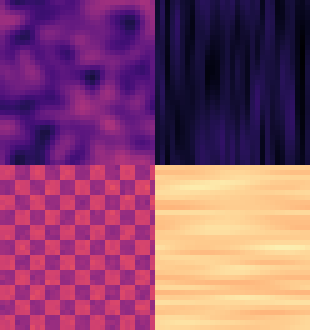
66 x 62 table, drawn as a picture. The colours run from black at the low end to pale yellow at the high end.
It is made of 2 by 2 panels. Panel 1,1: low, blotchy. Panel 1,2: very low, streaked downward, faint in contrast. Panel 2,1: middling, checkered. Panel 2,2: very high, streaked across, faint in contrast.
